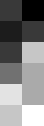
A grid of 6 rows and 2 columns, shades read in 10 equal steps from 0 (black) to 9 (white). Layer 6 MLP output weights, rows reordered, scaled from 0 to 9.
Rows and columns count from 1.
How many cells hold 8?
1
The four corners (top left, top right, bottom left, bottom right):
2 0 7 9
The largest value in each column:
8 9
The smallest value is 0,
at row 1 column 2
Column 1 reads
2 1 2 4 8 7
